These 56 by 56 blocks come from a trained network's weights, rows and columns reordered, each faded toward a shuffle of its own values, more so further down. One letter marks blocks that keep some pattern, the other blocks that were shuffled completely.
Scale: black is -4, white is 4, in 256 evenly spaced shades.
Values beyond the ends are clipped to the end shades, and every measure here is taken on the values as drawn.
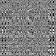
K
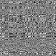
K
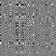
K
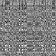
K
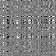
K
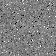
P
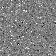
P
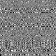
K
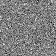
P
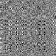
K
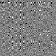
K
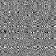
K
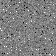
P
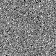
P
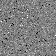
P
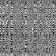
K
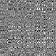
K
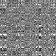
K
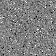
P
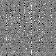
K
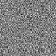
K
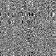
K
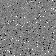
P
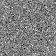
P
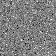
P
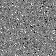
P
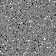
P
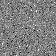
P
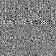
K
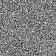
P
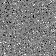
P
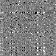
K
